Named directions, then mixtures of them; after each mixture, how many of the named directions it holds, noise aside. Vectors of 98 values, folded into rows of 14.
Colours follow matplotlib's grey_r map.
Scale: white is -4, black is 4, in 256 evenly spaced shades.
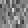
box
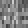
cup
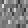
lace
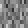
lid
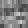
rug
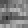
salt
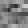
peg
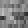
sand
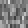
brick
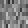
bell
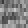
two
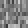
two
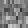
three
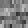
two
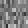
three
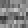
two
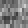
three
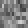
three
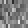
three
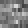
one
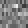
three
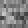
one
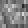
two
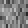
two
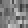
three
